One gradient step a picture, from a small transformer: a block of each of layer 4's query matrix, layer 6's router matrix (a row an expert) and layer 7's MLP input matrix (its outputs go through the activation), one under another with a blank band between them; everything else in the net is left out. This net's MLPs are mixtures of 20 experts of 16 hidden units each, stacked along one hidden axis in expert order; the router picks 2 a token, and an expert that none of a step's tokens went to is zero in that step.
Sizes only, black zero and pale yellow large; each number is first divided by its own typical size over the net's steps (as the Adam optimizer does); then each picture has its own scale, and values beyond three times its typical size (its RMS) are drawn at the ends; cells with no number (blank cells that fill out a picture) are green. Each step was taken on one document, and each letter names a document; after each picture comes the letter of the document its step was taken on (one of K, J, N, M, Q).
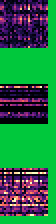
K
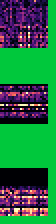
K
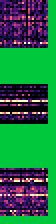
K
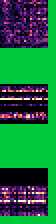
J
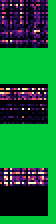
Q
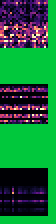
J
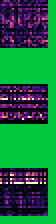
J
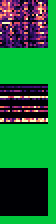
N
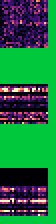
J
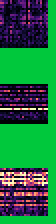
K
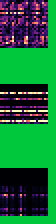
N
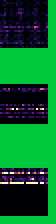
Q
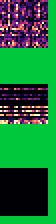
N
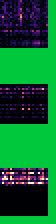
Q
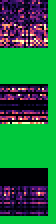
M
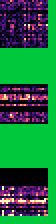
J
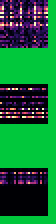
Q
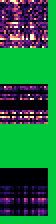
M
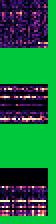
J
